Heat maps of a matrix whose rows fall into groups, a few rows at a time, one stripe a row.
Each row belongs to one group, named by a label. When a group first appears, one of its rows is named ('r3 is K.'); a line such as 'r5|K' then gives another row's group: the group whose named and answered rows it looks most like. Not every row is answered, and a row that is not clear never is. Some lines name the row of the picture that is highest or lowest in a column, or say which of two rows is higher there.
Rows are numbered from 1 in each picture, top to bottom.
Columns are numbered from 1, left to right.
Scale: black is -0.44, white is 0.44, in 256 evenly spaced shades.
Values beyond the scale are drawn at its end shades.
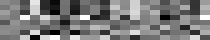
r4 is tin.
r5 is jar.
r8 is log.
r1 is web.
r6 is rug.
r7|web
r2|web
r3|web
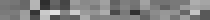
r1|rug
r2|rug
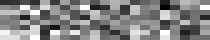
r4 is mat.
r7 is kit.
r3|kit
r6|web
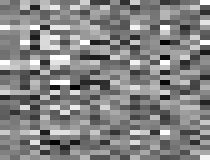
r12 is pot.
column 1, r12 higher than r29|No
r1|tin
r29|web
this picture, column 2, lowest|23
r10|log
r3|mat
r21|mat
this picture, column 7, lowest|30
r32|tin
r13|kit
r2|log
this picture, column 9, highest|9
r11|mat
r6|kit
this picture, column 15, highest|27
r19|kit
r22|log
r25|tin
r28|mat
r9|tin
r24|jar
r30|jar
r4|kit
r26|log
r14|kit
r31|rug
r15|jar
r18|web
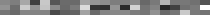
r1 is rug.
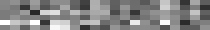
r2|mat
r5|kit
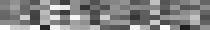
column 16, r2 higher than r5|No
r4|log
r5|jar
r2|pot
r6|kit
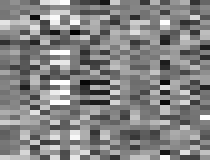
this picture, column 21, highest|24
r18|mat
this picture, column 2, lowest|14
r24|tin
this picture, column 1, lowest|9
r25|kit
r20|log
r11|pot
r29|web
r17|pot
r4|log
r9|jar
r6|kit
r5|kit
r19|pot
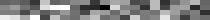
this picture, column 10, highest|4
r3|mat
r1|jar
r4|kit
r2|pot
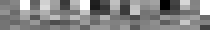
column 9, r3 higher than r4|Yes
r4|log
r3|tin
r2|tin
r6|mat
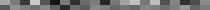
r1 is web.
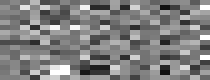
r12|tin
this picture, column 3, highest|2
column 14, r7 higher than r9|Yes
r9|jar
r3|rug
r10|mat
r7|kit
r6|log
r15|pot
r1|web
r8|tin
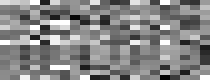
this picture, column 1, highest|9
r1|kit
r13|mat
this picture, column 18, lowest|16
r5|pot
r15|rug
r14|pot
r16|tin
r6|kit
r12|mat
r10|mat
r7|rug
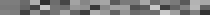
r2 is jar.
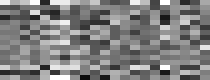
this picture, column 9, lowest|16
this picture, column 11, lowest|16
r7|log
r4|jar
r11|log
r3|web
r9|pot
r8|mat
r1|kit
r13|log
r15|jar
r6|mat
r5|pot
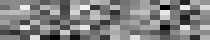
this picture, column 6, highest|3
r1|rug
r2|tin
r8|web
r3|kit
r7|jar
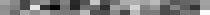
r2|web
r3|tin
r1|web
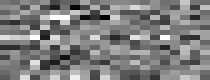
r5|jar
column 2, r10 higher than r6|No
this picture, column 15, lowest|4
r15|log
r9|log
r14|rug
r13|web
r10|jar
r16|log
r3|log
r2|web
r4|pot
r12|jar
